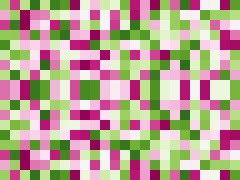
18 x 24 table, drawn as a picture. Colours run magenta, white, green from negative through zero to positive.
Seam: none. Average level on the scale: 50%. Mirror symmetry: top to bottom. Slope: none.
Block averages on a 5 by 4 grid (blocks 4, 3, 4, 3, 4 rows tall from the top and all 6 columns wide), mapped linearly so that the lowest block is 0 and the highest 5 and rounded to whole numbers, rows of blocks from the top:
3 2 5 3 / 3 0 4 5 / 4 2 4 1 / 3 0 4 5 / 3 2 5 3
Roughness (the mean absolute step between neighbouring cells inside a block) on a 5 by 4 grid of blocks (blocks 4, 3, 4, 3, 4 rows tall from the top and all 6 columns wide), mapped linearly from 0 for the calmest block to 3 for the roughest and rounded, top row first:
3 1 1 1 | 1 1 2 0 | 2 0 1 1 | 1 1 2 0 | 3 1 1 1
